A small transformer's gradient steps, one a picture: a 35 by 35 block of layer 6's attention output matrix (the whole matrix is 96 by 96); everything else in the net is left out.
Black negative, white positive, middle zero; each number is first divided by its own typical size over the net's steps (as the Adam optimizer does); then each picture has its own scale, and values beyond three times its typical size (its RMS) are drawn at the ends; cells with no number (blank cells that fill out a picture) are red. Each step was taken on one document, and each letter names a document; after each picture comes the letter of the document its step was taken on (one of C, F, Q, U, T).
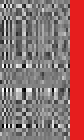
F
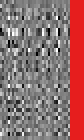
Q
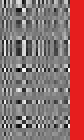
F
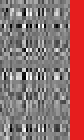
F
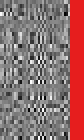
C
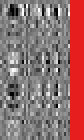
Q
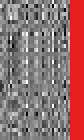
Q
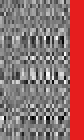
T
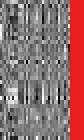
Q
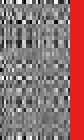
F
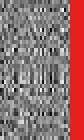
C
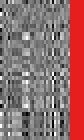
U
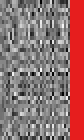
C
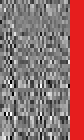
C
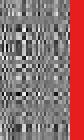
F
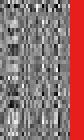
Q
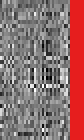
C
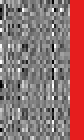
U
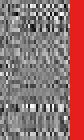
T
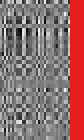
F
